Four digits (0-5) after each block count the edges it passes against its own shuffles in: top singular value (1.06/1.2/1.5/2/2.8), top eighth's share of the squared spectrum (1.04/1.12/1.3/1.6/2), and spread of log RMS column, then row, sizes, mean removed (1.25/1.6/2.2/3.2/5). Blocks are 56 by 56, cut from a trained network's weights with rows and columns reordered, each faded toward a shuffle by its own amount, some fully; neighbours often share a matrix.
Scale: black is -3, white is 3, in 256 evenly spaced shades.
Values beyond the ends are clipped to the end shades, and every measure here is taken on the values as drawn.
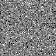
2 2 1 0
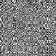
4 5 2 2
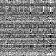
4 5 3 2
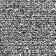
3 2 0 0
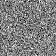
2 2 0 0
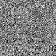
3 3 1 1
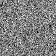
1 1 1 0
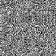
3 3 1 1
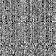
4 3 1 2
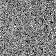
0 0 0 0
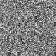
3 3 0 0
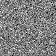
1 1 0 0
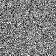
2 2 0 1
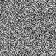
3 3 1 0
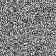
3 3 0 1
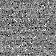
2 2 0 0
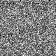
0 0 0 0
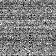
3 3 1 1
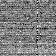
4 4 1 1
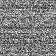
3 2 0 1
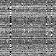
4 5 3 2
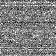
3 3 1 1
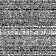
4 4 1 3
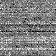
4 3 1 2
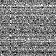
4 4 1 2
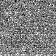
2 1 0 0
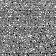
2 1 0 0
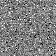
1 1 0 0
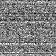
3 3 0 2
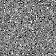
2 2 1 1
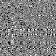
3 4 2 2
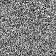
2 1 0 0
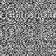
4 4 1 2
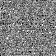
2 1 0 0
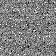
1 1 0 0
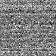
3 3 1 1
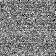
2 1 0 0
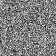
0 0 0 0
